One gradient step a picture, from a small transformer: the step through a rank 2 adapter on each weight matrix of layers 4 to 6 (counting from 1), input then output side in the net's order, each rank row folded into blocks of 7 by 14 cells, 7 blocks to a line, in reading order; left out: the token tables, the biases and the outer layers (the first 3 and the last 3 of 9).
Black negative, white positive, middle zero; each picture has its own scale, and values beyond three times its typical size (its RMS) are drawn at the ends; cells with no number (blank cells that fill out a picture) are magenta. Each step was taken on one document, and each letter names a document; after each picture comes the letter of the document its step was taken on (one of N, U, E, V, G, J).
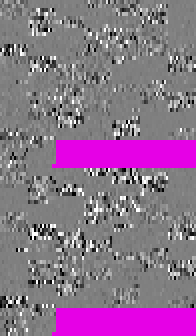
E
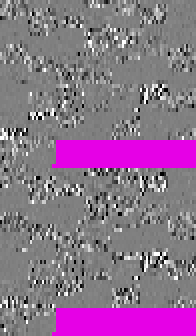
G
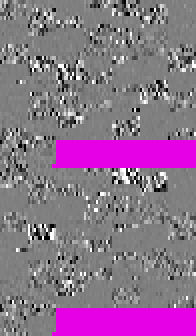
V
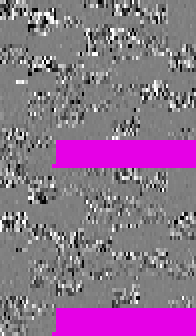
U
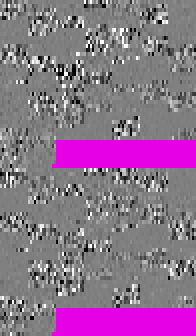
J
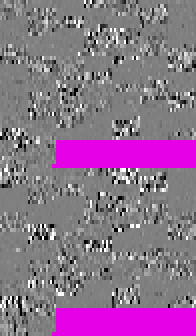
V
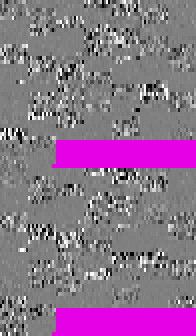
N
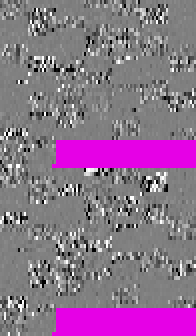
U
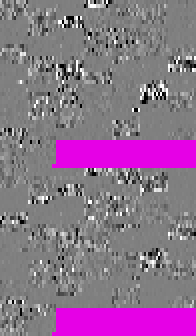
V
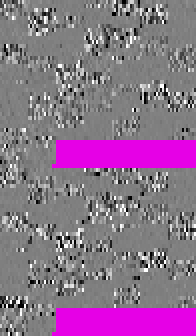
J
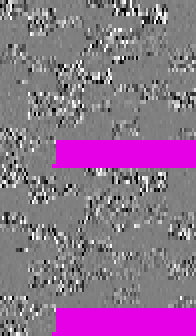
E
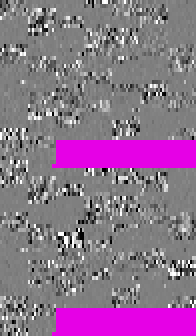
E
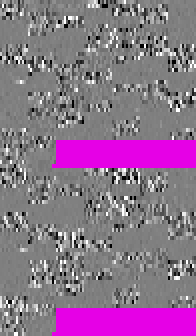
N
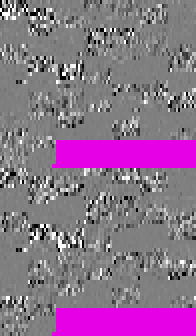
U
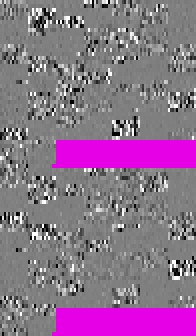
E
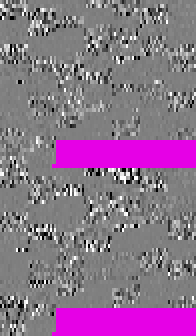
J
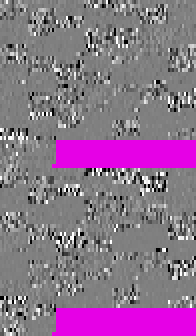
N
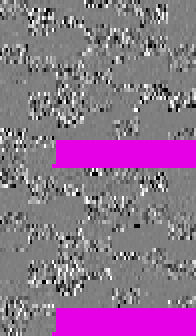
G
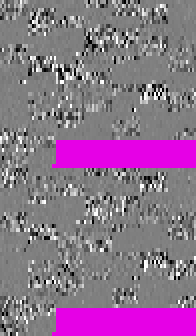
G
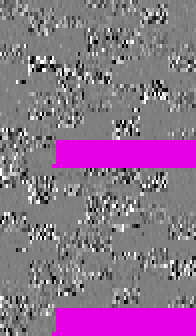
G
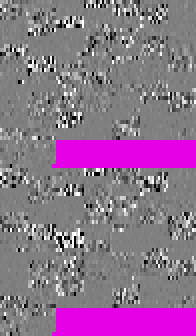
J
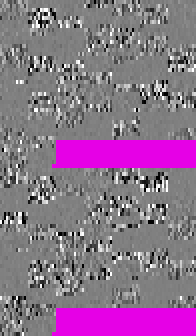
U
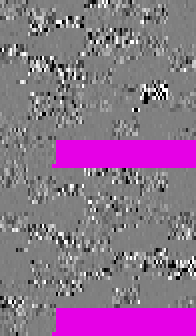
V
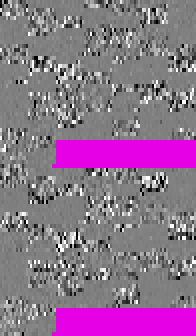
U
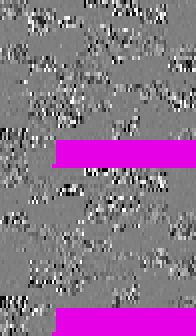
E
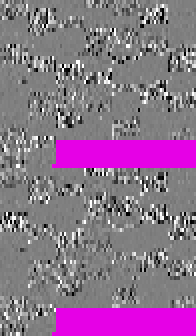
U
